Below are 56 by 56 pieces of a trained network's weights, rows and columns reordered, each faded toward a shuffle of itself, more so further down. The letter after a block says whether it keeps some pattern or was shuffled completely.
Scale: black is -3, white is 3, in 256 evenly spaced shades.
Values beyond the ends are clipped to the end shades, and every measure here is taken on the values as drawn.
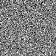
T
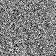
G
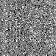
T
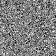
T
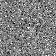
G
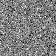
G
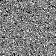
G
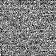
T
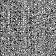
T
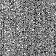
T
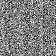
T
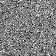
G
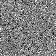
G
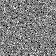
G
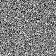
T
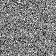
G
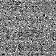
T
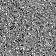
G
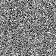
G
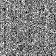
T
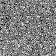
G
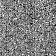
T
